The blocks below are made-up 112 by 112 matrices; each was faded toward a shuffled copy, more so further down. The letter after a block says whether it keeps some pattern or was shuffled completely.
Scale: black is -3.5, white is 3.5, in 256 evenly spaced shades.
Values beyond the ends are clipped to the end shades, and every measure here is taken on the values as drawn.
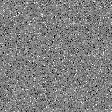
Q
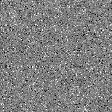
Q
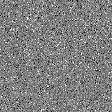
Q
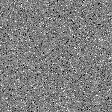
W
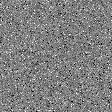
W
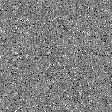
Q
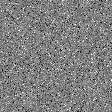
W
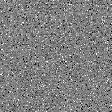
Q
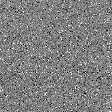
Q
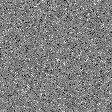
W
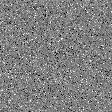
W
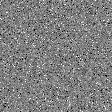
W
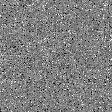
Q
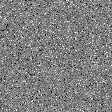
W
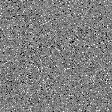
Q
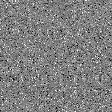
Q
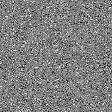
Q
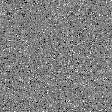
Q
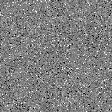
Q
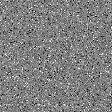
Q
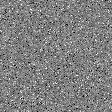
W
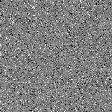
Q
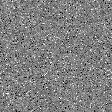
Q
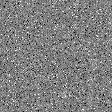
Q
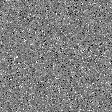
W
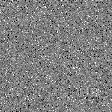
Q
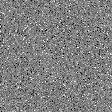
Q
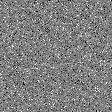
W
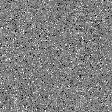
Q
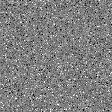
Q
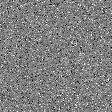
W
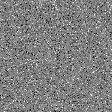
Q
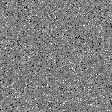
Q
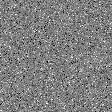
W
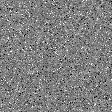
W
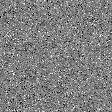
W
